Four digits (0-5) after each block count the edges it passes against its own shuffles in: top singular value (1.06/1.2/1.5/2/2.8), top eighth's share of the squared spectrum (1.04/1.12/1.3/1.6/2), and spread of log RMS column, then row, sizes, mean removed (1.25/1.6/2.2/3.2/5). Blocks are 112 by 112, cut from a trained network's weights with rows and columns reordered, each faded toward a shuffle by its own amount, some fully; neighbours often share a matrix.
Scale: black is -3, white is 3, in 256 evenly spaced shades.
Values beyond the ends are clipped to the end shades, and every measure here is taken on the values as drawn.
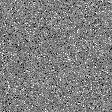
0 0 0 0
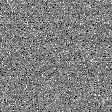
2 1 0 0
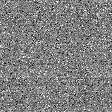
1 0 0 0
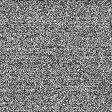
2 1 0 0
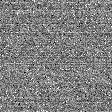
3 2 0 0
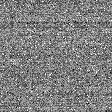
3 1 0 0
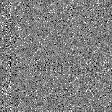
3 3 2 1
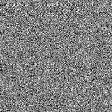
4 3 0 2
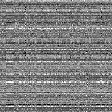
5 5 2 4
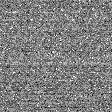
2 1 0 0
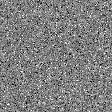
2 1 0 0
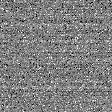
3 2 1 0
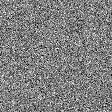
1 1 0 0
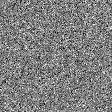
1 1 0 0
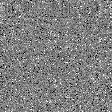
3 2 1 0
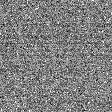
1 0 0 0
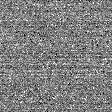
3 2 0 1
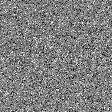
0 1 0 0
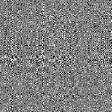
4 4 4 3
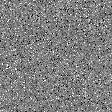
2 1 0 0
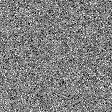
1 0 0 0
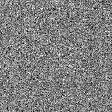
3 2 0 1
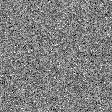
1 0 0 0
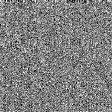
3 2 0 1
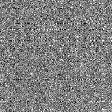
4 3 1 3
